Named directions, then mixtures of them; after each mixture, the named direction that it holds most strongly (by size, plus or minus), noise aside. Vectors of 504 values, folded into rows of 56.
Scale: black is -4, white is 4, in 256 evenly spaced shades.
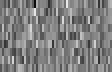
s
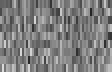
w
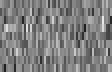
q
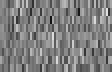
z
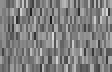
z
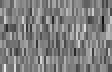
q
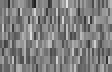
s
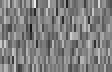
s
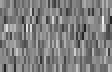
q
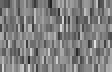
w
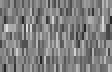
q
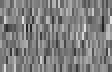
q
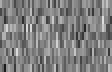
q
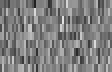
s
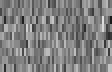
q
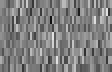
z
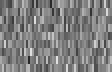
w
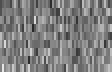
w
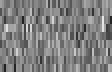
q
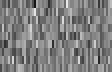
s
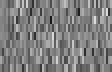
z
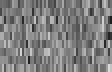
w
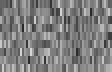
w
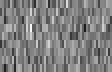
q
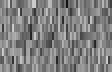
s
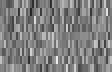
z
